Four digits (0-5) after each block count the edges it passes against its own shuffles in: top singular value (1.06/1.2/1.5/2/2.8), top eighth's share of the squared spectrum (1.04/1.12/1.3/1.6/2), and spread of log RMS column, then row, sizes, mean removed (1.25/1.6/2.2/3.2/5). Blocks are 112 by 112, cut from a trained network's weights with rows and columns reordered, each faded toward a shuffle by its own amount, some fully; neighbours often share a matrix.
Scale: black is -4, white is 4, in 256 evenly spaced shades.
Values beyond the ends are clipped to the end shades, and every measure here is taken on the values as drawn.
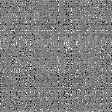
3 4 3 1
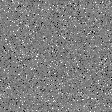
0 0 0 0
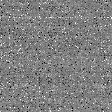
2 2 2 0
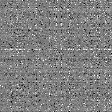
3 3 3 2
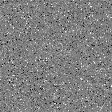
0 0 0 0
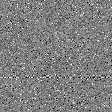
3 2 0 1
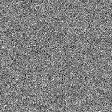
3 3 1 2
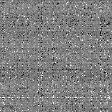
3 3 3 2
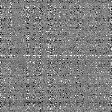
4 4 3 2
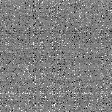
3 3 2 1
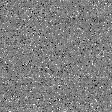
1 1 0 0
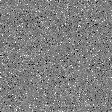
0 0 0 0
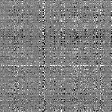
4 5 4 3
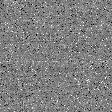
1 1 0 0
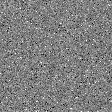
0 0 0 0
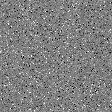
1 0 0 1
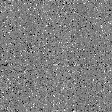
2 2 0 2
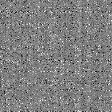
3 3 0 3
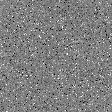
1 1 0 0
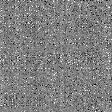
2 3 0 2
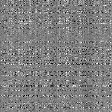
4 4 2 4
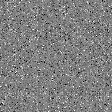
1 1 0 1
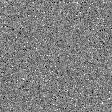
1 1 0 0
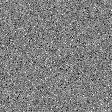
1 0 0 0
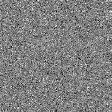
3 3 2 1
